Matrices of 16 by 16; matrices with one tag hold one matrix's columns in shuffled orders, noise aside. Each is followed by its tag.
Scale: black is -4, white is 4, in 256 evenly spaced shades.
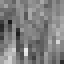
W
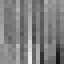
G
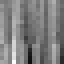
G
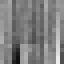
G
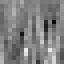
W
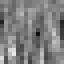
W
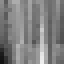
G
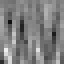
W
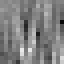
W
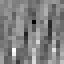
W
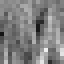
W
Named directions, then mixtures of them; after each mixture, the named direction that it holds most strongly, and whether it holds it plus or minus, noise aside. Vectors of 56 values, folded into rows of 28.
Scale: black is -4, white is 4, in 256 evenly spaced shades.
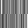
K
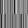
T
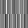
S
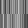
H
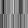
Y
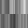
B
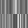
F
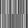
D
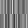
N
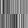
K, plus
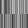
H, plus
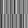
T, plus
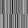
N, minus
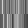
H, plus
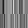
Y, plus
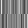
K, plus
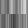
B, plus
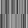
D, minus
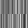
D, minus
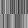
H, minus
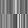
F, plus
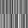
N, minus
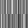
D, plus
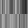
B, minus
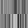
F, minus
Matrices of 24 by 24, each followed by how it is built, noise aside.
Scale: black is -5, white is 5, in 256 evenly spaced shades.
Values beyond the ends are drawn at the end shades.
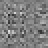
low rank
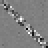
banded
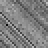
Toeplitz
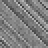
Toeplitz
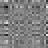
low rank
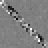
banded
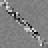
banded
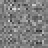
low rank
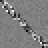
banded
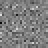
low rank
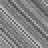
Toeplitz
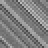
Toeplitz
